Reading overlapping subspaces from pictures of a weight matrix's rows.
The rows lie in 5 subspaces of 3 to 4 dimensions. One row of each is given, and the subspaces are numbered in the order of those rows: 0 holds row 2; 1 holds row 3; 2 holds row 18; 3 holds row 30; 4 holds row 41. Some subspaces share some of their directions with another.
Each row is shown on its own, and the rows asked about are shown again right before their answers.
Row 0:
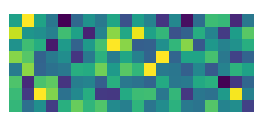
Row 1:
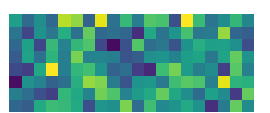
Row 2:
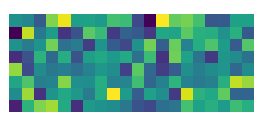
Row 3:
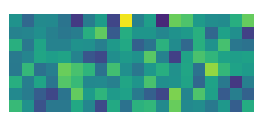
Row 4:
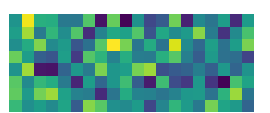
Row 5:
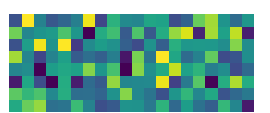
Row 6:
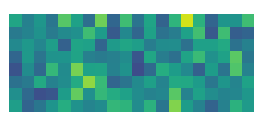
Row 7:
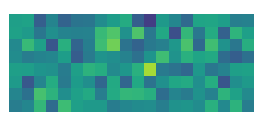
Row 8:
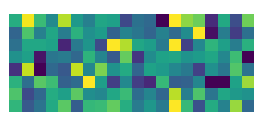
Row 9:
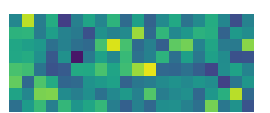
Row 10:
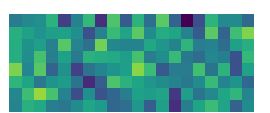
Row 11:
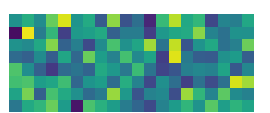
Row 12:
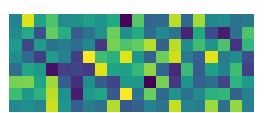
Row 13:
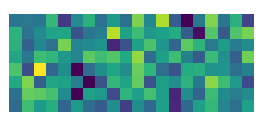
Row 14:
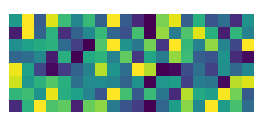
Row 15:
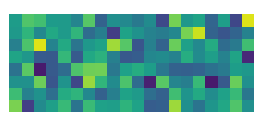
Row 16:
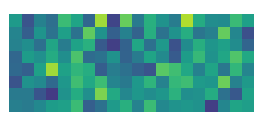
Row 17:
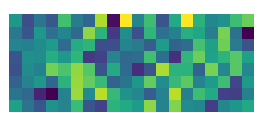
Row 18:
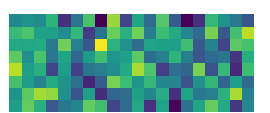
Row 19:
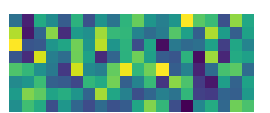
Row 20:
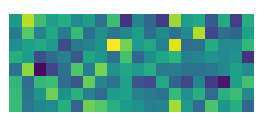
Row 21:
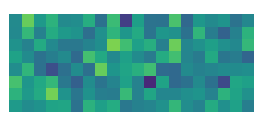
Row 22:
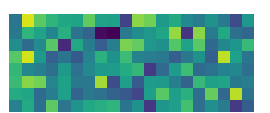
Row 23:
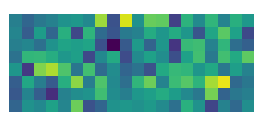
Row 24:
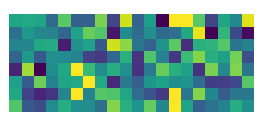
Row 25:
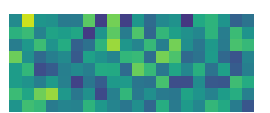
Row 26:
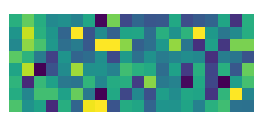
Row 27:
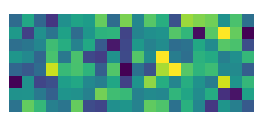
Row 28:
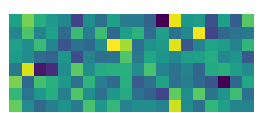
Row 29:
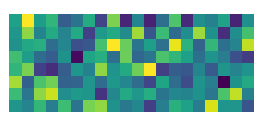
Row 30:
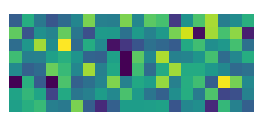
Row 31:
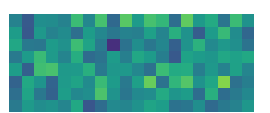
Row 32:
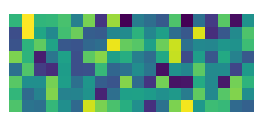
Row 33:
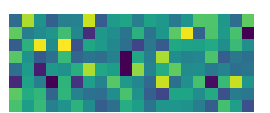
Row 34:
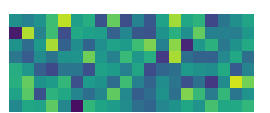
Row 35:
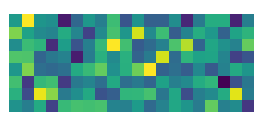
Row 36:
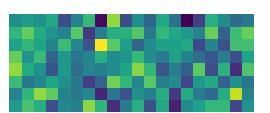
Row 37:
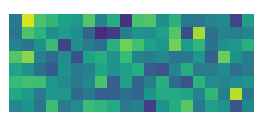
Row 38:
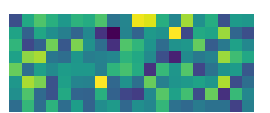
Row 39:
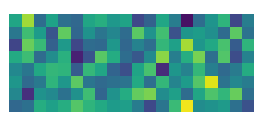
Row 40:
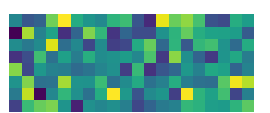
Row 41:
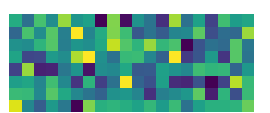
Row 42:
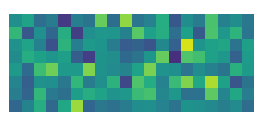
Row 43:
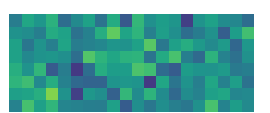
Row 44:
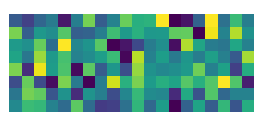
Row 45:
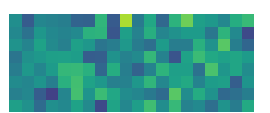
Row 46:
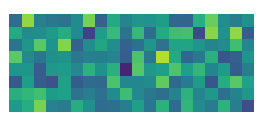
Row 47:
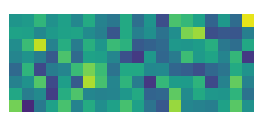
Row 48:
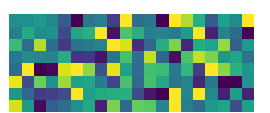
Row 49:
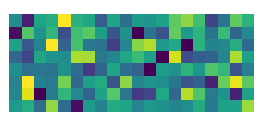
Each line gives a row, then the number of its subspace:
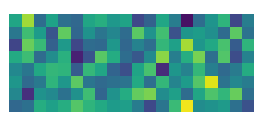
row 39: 4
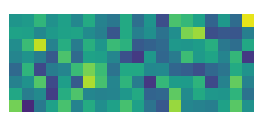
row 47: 3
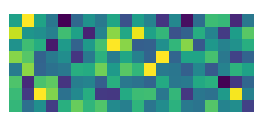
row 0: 0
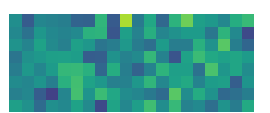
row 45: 1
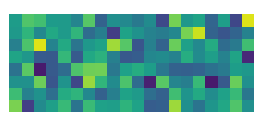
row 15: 3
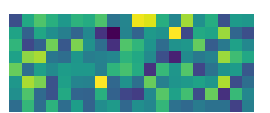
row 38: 4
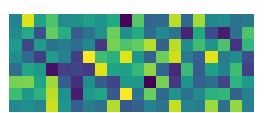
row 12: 2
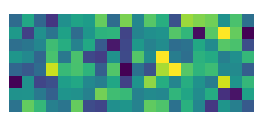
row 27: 3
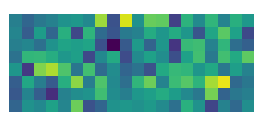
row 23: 4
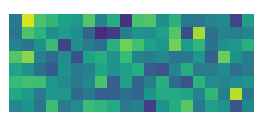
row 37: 4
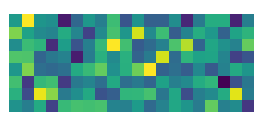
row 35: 0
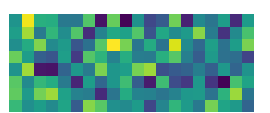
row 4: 3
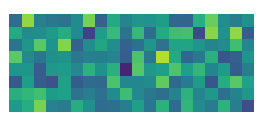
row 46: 3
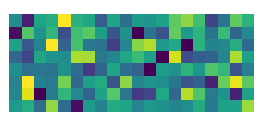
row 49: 0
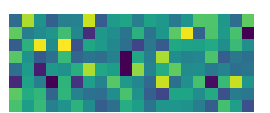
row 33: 3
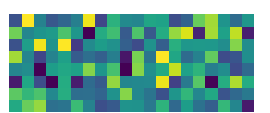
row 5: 3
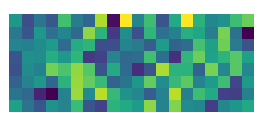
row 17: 1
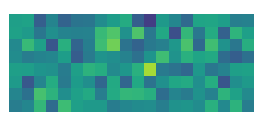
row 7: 4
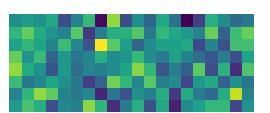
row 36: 2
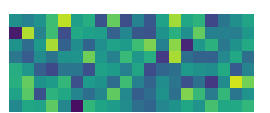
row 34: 0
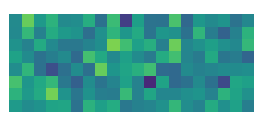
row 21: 2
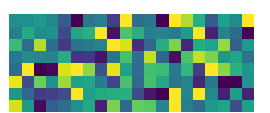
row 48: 1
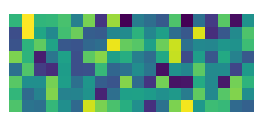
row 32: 4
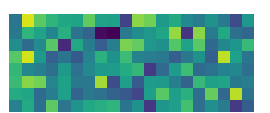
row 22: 4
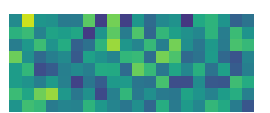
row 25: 3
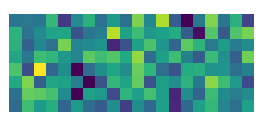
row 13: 2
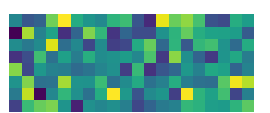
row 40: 0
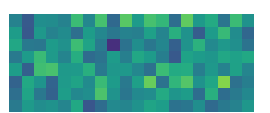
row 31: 4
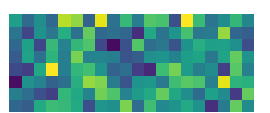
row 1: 1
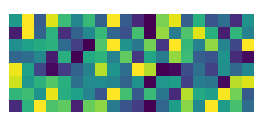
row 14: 0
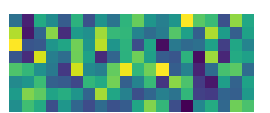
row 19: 4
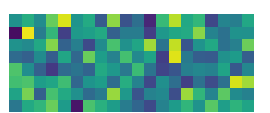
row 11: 0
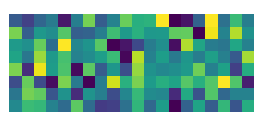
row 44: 3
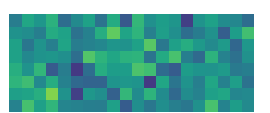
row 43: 2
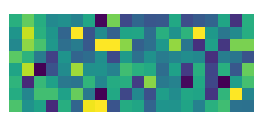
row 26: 2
